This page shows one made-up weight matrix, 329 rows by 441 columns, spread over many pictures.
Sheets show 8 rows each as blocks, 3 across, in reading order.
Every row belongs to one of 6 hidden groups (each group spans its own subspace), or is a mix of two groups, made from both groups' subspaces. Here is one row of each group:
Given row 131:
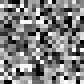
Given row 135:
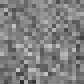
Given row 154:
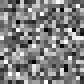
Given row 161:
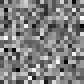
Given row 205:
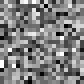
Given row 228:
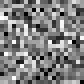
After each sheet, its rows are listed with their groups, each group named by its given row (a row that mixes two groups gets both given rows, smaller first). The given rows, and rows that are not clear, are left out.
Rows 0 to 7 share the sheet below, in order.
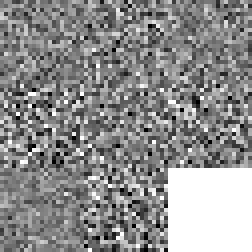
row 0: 228
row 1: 205
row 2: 161
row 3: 154
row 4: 154
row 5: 135 and 228
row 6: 135 and 205
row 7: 131
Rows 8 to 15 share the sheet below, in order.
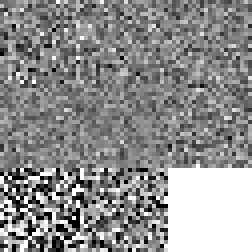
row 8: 135 and 205
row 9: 131 and 205
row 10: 154
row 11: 205
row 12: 131
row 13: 205
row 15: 154
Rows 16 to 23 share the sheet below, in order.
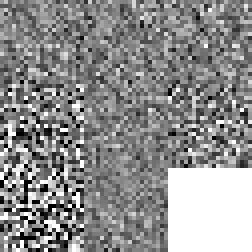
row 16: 135
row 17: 161
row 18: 135
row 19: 135 and 154
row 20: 205
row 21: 228
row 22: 228
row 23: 135
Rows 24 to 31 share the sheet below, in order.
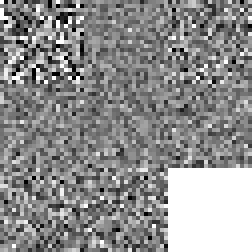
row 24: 161
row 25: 154
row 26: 161
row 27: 161
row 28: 131
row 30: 228
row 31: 154
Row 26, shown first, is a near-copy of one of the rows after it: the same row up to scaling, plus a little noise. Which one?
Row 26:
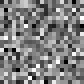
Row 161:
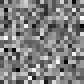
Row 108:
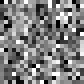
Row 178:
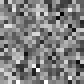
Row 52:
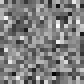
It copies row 161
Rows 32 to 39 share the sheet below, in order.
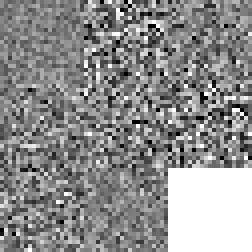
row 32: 154
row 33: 205
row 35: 205
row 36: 228
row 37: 205
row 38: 205
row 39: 161
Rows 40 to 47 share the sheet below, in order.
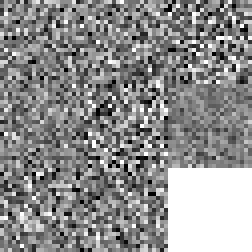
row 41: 205 and 228
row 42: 228
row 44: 161
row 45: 135
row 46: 135
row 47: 131 and 205
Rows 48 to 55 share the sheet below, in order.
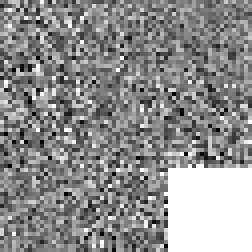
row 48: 131
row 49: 131
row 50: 135
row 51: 135
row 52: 161
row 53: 131 and 135
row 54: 205
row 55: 154 and 205
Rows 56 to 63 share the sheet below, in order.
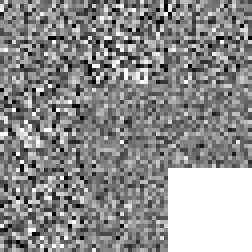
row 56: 228
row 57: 154
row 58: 228
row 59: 135
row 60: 131
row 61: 154
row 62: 154
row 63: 131
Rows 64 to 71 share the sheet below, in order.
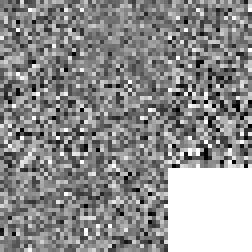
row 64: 154
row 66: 154
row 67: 154
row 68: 205
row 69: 131
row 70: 205
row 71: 135 and 205
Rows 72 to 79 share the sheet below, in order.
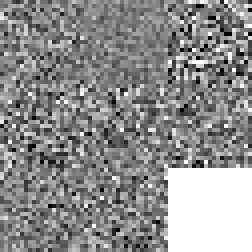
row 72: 228
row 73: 154
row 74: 205
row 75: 154
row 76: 135
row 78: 228
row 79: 154
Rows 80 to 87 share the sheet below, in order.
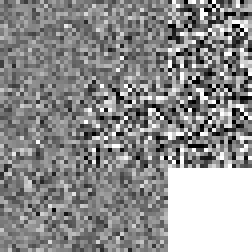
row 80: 205
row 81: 131
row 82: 205
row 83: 131
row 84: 205
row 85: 205
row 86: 135 and 228
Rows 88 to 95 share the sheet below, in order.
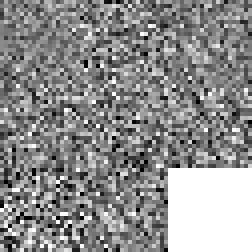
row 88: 161
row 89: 205
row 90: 135
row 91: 205
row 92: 154 and 228
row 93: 135
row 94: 154
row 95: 135
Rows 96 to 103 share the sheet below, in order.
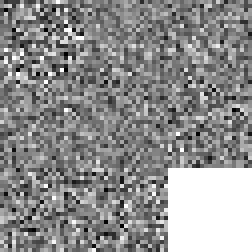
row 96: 135 and 154
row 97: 135
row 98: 135
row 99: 205
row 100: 205 and 228
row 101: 205
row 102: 205
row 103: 131
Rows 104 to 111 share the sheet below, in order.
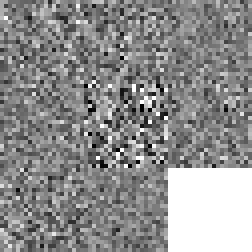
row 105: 131
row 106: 161
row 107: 205 and 228
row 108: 161
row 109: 161
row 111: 154
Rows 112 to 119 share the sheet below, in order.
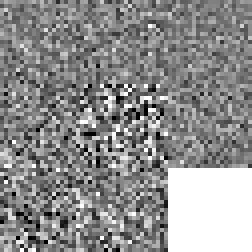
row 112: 135 and 154
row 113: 205
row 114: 228
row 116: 205 and 228
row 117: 228
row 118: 135
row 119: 135
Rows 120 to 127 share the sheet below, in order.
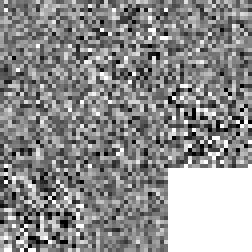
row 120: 135 and 161
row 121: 135 and 154
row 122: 205
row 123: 131
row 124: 131
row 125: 228
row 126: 135
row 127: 205
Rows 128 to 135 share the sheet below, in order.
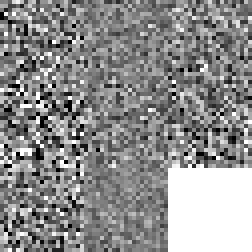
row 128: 228
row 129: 205
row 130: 131
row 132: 205
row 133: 135
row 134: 154
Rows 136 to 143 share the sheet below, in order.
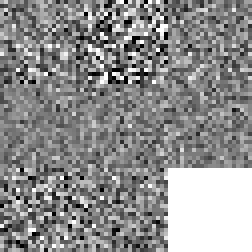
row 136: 135
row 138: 154
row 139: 161
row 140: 131 and 154
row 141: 205
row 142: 154
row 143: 154
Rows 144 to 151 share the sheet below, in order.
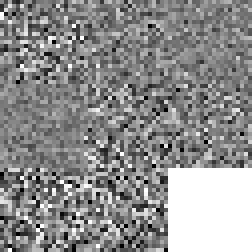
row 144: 228
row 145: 205
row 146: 154
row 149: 131 and 205
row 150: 131 and 228
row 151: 228
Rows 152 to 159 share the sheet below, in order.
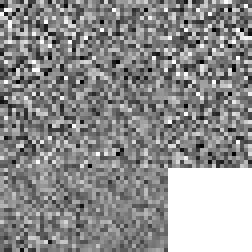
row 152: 131 and 228
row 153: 154
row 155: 228
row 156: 131
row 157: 154
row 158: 135
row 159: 228
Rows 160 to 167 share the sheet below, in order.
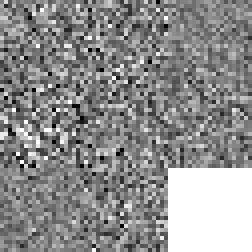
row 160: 135
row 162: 135
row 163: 135
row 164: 131 and 154
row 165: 205
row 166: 154
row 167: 131
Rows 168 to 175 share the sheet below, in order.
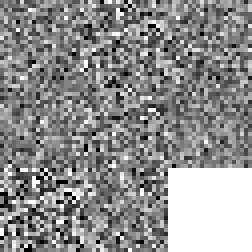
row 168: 154
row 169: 205
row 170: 154
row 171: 131
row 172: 205
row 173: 131 and 135
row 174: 205
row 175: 161
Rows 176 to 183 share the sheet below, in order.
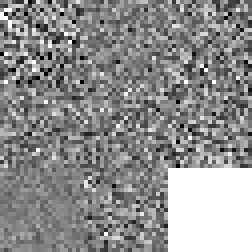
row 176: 131 and 228
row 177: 154
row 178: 161
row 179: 131 and 205
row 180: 135 and 205
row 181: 154
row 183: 135 and 228
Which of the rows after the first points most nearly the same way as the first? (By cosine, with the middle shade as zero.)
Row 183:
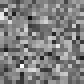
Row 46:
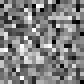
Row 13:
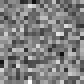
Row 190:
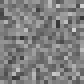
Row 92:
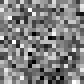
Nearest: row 190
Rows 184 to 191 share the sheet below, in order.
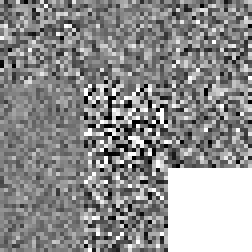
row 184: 205
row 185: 135
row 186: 154
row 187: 161
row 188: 228
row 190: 161
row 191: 131 and 205
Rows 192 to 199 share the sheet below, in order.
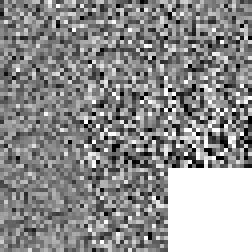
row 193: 154
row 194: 228
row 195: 154
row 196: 154
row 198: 205 and 228
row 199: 154
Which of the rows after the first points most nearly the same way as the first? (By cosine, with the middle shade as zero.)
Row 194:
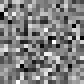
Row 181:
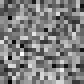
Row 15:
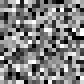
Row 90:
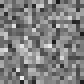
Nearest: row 15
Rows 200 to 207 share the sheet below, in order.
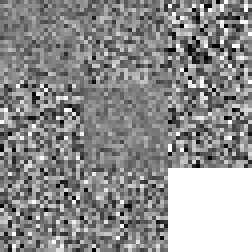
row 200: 135 and 205
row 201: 154
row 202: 135
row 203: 205
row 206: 154 and 205
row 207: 131
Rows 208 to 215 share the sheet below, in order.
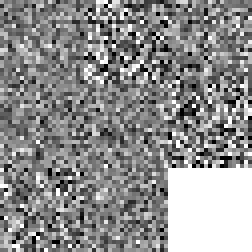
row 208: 135
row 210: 131
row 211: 131
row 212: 135 and 154
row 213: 161
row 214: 161
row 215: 131 and 161
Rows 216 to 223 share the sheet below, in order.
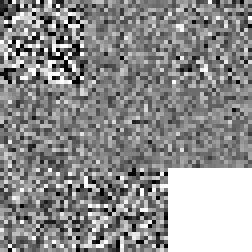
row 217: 131
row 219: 154
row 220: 131 and 228
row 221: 205
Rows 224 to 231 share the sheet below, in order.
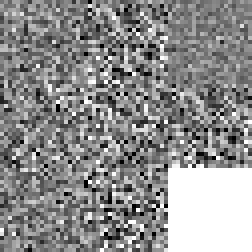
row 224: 131 and 228
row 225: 135
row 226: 228
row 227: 161
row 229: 135
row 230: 205
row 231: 228
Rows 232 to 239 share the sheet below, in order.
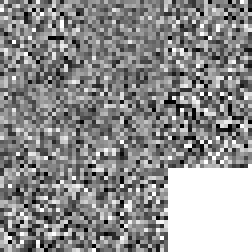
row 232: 228
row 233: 154
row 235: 135
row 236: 131
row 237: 228
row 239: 131
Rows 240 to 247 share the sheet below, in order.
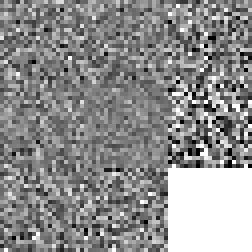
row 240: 154
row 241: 154
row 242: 131
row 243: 131
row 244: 205
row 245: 131
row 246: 131
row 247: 205
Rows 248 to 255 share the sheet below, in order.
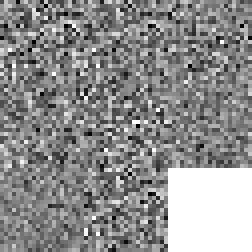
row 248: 205
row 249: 205
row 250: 228
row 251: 135 and 154
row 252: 228
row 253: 154
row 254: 228
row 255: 205
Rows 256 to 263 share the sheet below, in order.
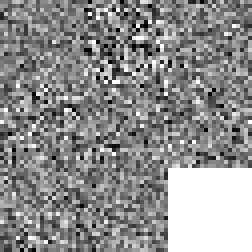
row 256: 228
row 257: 135 and 228
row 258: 205
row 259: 205
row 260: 154 and 205
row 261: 135 and 205
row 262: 135
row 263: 154
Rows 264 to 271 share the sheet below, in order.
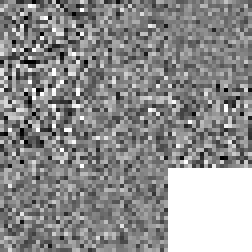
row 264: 205
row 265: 154 and 205
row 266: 154
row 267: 135
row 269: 161
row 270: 154
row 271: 131
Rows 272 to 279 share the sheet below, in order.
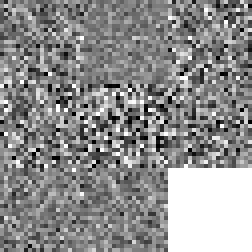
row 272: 135
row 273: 228
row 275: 161
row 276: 131 and 205
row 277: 228
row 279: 135
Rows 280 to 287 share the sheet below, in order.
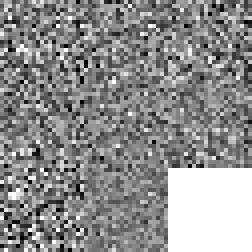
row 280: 135 and 154
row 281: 205
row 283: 131
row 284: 154
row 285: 135
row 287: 205
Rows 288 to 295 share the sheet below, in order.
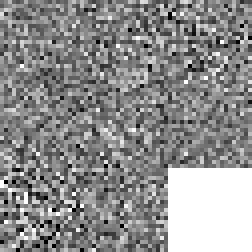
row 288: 154 and 228
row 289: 154 and 228
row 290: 228
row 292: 135
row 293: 161
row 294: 228
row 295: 131
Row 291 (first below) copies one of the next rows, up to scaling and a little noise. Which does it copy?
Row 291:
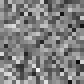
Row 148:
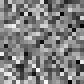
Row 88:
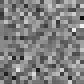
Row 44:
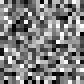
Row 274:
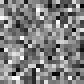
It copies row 148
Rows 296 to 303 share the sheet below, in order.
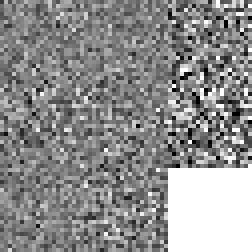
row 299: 135
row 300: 228
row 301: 135
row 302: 131
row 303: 205 and 228
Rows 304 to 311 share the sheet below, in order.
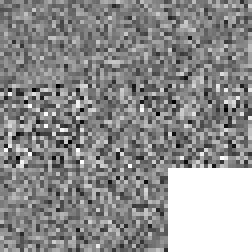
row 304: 154 and 228
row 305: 205
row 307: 154
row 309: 161
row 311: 228
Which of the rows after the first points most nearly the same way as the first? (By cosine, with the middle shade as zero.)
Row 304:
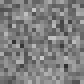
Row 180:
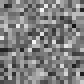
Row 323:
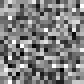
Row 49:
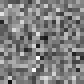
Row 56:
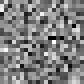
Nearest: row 180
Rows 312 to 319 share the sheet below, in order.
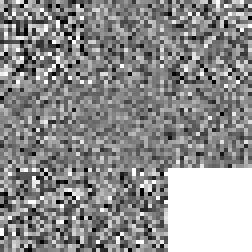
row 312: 161 and 228
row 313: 131 and 135
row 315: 131 and 228
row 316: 154 and 205
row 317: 135 and 205
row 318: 205
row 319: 161
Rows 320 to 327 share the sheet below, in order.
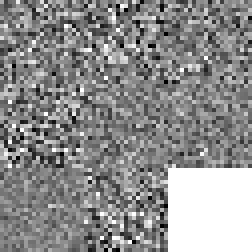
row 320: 205
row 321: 135
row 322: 131
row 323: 154
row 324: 228
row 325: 131
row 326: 228
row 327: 135
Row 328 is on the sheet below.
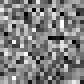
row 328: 228
